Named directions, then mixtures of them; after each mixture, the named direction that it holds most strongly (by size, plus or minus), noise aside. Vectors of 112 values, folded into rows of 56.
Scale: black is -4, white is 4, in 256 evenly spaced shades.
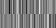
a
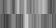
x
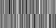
a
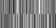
a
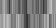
x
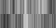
x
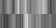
x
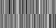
a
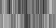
x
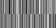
a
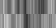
x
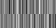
a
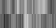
x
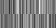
a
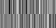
a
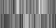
x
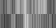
x
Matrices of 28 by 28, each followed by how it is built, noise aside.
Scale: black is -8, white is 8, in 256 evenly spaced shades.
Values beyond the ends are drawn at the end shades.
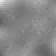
smooth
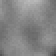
smooth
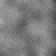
smooth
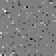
sparse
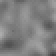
smooth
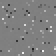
sparse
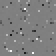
sparse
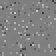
sparse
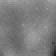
smooth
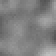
smooth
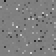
sparse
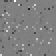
sparse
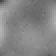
smooth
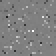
sparse
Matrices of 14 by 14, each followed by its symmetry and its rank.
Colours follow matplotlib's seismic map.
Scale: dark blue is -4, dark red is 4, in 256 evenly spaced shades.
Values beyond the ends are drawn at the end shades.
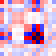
symmetric, rank two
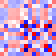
symmetric, rank two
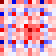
symmetric, rank two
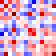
symmetric, rank three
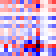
neither, rank two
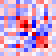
symmetric, rank three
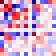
symmetric, rank three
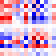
neither, rank two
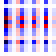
neither, rank one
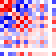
symmetric, rank two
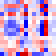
neither, rank two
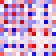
symmetric, rank three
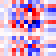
neither, rank two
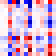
neither, rank two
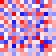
symmetric, rank two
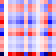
neither, rank one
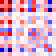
symmetric, rank two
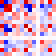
symmetric, rank three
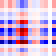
neither, rank one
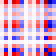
neither, rank one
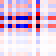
neither, rank one
